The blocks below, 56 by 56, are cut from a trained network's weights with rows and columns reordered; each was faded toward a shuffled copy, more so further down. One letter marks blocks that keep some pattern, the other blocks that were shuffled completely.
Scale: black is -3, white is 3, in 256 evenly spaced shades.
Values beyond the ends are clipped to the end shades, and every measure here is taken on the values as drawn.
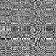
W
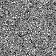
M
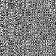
W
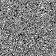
M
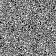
M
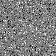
M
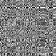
W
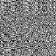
W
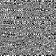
W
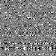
W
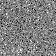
M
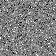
M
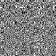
W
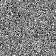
M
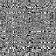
W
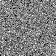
M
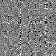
W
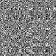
W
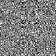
W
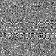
W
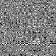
W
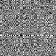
W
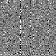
W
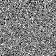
M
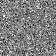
M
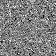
M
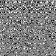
W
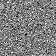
M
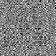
W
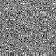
W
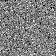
M
